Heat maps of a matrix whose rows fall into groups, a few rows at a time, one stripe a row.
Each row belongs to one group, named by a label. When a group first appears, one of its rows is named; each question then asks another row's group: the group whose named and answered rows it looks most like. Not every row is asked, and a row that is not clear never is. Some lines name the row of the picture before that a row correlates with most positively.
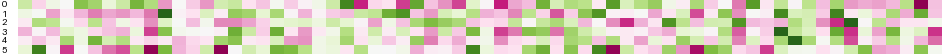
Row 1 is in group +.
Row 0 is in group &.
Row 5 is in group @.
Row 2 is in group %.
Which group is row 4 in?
&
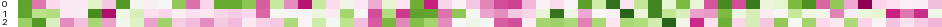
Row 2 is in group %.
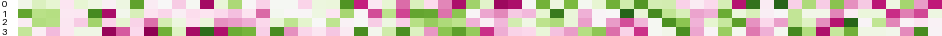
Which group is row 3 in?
+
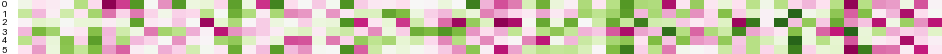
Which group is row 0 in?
&
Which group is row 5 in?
&
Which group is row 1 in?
+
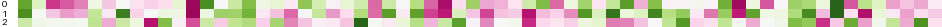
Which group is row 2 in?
+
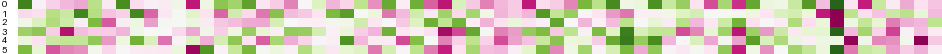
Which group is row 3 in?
@
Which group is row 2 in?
%
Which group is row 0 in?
+
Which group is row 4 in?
&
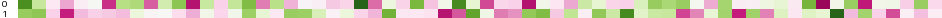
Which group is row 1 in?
@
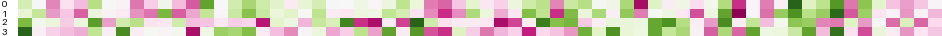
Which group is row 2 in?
%
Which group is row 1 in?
@
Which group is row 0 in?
@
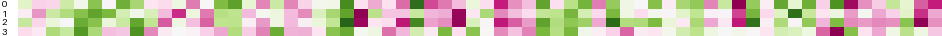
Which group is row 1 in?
&
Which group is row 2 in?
&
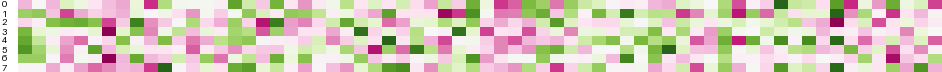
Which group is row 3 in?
+
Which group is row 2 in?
&
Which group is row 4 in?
+
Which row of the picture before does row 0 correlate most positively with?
0
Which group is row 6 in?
@
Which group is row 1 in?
@
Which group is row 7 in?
+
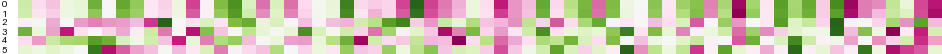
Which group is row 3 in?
@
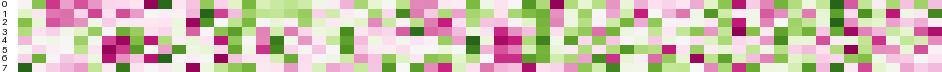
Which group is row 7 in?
+
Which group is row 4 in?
&
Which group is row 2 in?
@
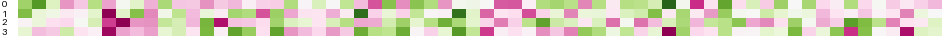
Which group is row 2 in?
%
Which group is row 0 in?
%
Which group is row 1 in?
+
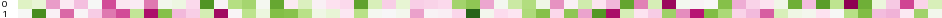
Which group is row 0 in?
@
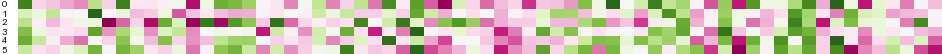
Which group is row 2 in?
+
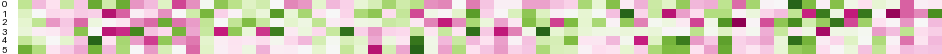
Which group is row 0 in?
+
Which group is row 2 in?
@
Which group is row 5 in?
%
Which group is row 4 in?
%
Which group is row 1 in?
@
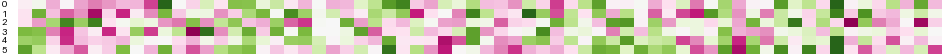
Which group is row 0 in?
+
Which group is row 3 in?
@
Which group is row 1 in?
@
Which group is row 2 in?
&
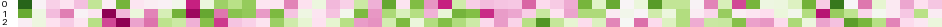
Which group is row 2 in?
%
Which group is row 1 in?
+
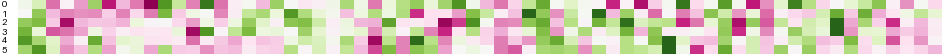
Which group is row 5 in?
%
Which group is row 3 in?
@
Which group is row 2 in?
@
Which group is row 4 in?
%
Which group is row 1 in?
@
